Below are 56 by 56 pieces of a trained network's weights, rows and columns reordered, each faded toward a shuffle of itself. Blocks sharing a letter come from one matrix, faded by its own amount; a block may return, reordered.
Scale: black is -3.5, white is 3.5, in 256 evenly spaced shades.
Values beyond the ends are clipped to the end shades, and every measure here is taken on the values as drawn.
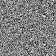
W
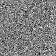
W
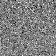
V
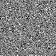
W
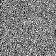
V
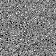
V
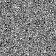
V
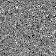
V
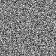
W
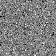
V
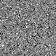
V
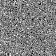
V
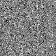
V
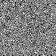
V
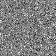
V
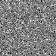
V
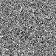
W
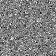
V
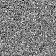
W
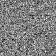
W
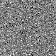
V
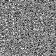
W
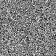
W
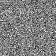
W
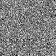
W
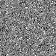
V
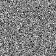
V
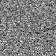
W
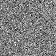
W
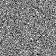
W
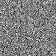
W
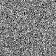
W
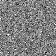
W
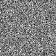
W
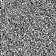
W
